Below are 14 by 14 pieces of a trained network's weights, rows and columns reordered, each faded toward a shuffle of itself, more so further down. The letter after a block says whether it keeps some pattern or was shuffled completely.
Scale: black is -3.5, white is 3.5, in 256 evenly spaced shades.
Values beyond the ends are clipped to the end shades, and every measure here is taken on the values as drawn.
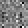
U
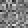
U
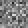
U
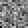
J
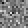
J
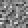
J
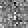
U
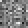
U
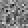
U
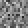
U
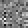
U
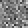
J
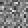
U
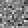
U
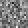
J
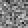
J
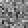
J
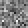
J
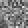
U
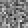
J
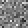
J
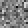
U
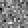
J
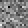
J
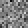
J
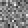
J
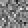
J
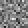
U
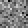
J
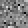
J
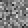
J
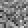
J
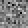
J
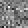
U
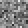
J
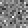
J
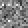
J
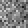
J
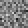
J
